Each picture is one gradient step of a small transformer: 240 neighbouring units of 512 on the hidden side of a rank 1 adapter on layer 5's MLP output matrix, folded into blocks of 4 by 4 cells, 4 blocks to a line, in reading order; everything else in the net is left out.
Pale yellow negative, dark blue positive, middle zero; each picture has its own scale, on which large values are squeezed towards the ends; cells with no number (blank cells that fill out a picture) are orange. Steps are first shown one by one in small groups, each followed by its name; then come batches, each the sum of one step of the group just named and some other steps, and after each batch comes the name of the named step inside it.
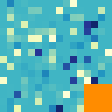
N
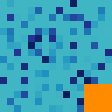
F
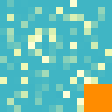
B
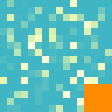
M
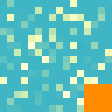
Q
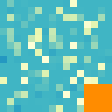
M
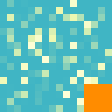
M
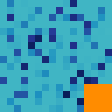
F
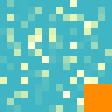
M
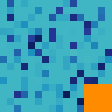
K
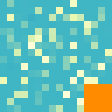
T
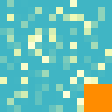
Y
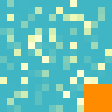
Y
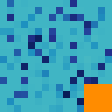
T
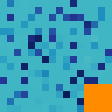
T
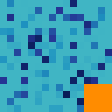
K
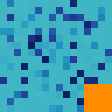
T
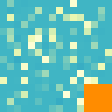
Y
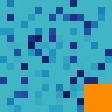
Y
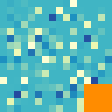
Y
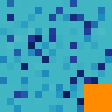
K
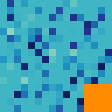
K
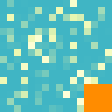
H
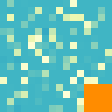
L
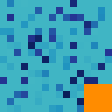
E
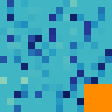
L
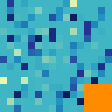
H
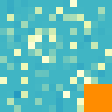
H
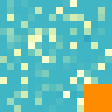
H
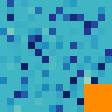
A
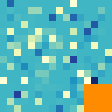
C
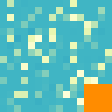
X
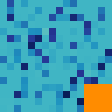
X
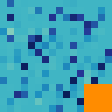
A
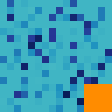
A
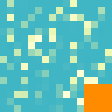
X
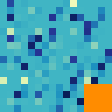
C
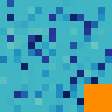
C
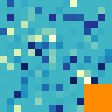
A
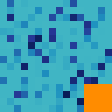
X
